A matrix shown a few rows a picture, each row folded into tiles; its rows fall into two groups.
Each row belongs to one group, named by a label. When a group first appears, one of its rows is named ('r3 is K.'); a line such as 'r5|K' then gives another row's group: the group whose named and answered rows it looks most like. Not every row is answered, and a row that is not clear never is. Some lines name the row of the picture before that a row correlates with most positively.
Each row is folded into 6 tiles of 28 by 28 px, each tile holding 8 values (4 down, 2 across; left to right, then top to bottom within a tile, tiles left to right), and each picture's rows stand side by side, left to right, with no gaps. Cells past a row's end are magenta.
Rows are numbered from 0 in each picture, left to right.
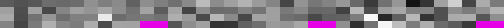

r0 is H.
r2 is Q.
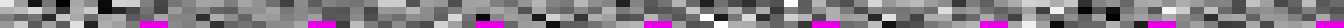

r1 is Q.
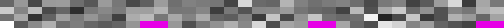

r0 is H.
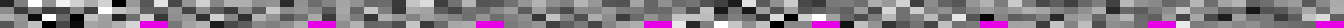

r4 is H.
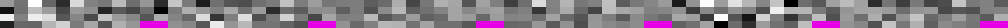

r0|H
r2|Q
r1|Q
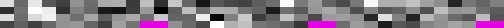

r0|H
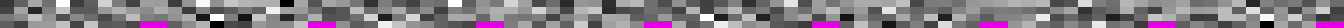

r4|Q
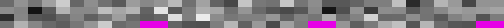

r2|Q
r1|H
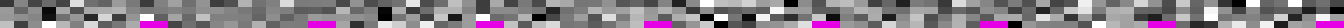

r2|H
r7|H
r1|H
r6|H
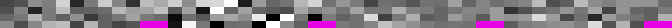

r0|Q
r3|H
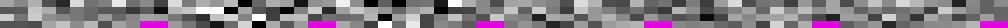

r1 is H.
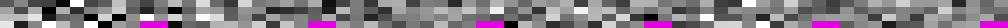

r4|H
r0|H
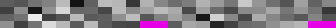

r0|Q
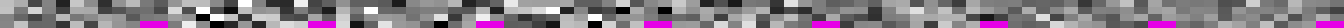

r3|H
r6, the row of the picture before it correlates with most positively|0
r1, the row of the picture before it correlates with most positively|1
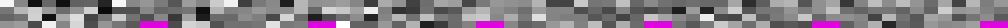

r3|H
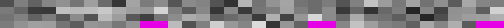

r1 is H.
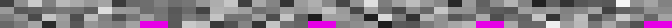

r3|Q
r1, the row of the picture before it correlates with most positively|0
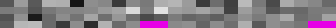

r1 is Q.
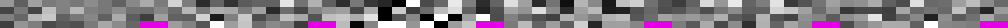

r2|H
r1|Q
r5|H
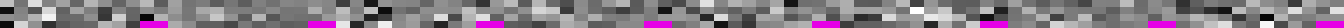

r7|H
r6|Q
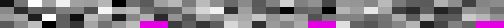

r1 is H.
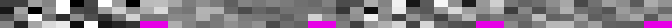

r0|Q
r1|H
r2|Q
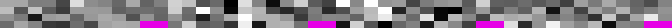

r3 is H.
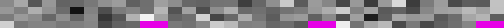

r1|Q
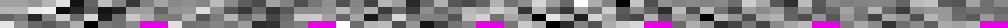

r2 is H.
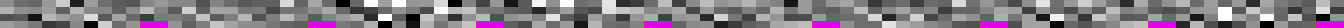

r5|Q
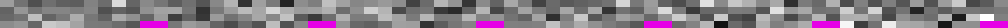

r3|Q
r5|H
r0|Q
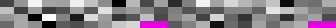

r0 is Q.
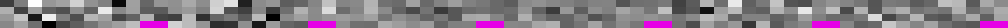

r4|Q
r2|H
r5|Q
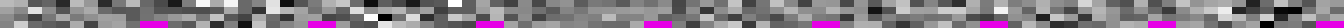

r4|Q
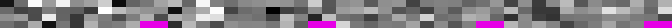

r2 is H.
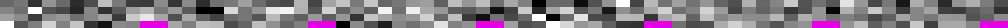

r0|H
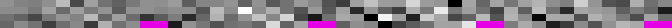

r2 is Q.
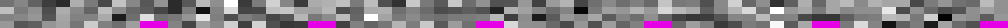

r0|H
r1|Q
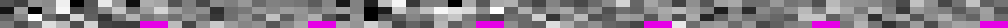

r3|Q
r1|H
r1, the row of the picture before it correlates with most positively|0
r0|Q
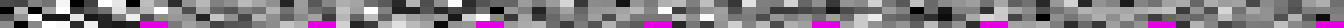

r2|H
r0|Q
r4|H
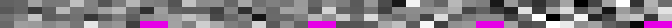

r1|H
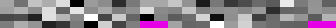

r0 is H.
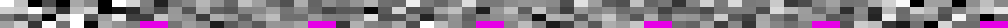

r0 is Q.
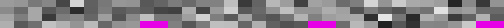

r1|Q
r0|H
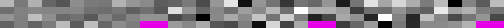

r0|H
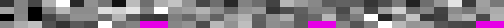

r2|Q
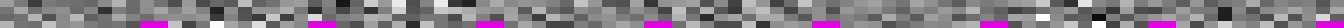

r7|H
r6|H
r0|Q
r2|Q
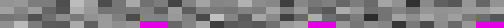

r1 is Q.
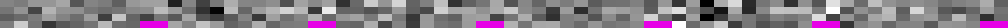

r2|Q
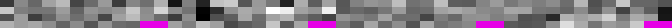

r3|H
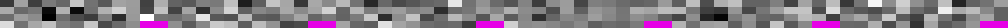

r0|H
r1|Q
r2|Q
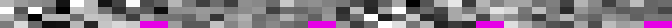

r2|Q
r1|Q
